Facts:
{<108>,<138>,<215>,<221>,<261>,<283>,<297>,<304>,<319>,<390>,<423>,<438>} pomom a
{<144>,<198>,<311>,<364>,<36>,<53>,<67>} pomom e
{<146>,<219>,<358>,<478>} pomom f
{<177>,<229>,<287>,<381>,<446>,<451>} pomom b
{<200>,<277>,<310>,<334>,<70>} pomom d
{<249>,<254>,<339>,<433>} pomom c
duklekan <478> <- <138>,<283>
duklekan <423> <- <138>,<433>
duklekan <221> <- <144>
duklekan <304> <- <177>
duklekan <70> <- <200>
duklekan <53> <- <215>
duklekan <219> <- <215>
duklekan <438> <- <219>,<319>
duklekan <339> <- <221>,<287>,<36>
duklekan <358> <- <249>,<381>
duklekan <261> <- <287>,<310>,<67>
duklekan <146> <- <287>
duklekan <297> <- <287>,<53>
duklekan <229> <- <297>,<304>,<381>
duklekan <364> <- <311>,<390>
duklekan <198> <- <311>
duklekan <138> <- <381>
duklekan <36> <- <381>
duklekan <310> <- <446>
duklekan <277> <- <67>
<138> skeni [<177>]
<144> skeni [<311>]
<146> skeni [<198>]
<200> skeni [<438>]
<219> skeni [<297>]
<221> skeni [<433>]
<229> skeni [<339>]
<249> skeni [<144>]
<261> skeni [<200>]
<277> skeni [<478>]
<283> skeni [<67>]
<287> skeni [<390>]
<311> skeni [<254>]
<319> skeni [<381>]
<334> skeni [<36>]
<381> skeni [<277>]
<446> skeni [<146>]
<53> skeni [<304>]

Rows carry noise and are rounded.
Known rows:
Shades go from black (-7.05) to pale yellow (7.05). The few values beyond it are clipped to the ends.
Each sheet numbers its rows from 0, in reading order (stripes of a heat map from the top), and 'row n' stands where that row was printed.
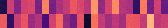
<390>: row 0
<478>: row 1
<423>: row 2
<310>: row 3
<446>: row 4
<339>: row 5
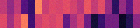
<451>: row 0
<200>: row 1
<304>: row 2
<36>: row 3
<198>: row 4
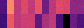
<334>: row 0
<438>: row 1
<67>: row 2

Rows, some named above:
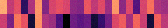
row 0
<287>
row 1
<277>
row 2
<67>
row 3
<36>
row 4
<229>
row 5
<215>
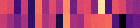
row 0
<261>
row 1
<70>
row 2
<277>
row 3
<433>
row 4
<53>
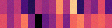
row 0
<451>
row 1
<311>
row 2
<381>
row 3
<254>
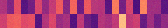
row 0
<254>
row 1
<108>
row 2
<358>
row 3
<219>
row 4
<339>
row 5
<146>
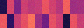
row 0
<390>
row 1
<423>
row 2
<319>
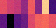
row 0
<144>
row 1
<249>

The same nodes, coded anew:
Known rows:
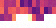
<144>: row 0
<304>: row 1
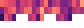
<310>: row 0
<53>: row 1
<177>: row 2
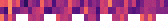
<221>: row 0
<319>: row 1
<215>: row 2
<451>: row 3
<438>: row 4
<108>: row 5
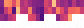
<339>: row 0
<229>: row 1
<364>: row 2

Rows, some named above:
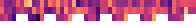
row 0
<177>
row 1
<219>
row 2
<36>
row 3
<451>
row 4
<311>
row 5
<67>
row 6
<254>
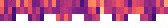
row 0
<287>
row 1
<446>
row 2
<261>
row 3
<339>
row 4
<200>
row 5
<381>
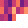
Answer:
<53>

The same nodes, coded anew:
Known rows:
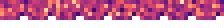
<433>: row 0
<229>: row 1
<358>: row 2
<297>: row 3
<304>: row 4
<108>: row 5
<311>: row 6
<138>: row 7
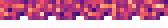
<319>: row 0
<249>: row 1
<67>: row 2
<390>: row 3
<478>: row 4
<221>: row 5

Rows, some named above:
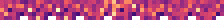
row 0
<215>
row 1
<310>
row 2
<310>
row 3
<229>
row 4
<219>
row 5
<254>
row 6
<451>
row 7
<446>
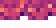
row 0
<451>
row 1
<287>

